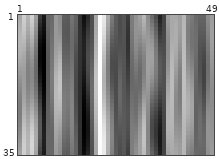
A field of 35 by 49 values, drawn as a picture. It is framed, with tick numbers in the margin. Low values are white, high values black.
Stripes: upright, repeating 5 times. Grain: streaks running down. Slope: none.
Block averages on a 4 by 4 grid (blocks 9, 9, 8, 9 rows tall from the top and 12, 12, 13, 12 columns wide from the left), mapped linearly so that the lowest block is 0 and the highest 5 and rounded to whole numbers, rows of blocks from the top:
2341
3341
2350
1350
